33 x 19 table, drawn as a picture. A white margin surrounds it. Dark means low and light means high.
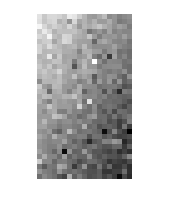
Mirror symmetry: none. Ninth with the highest average: top left. Grain: fine. Slope: up to the top left.
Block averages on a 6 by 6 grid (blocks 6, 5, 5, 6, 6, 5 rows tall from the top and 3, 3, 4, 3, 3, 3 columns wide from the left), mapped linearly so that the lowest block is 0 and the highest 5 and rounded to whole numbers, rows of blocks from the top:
5 4 4 3 3 2 | 4 4 3 3 2 2 | 4 4 3 2 2 1 | 3 3 3 2 1 1 | 3 2 2 1 1 0 | 2 2 1 1 0 0
